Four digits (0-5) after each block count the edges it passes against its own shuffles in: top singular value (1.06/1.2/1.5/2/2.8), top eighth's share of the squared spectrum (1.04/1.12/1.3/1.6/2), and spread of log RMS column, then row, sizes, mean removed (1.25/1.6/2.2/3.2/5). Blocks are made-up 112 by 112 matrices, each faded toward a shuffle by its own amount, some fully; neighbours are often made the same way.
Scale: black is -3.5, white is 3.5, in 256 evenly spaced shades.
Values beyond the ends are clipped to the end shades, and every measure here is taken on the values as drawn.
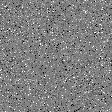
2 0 0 0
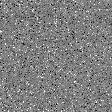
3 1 0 0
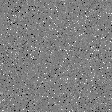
2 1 0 0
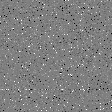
2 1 0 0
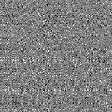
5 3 2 2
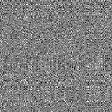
5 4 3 3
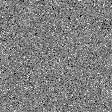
0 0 0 0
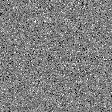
0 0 0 0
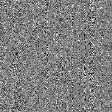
1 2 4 0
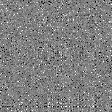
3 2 1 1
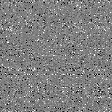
4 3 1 2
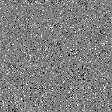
4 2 1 2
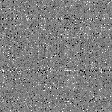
4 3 1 2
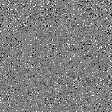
4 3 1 2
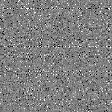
4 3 2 2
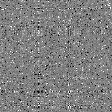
4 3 2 2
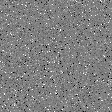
0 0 0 0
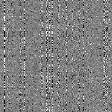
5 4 4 2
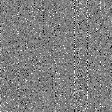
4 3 3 0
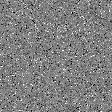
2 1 0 0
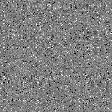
4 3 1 1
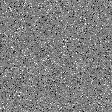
2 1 0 0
